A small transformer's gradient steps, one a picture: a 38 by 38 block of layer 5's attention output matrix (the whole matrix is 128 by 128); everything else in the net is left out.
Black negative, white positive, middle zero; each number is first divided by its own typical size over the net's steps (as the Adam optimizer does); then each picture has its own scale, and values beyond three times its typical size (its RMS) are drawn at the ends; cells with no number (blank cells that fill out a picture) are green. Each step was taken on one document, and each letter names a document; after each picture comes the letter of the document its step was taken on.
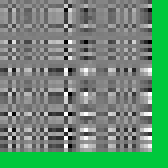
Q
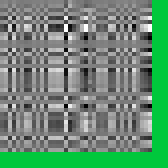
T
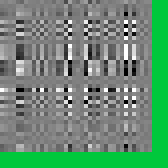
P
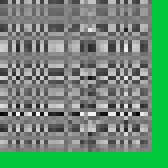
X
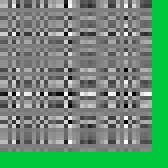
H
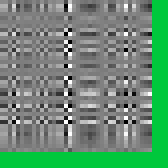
H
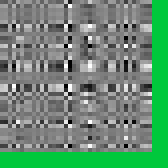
P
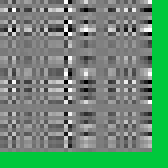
Q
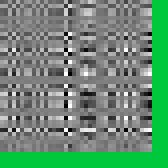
Q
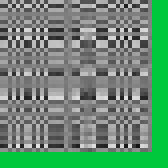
X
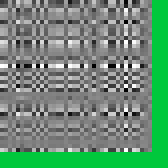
X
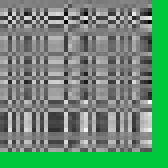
T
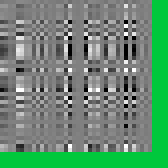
P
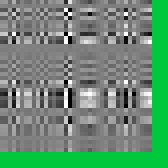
H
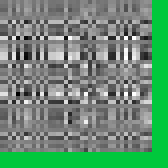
P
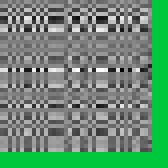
T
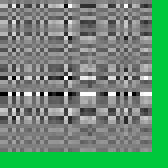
H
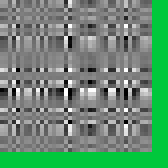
H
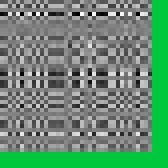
X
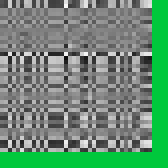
T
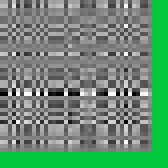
H
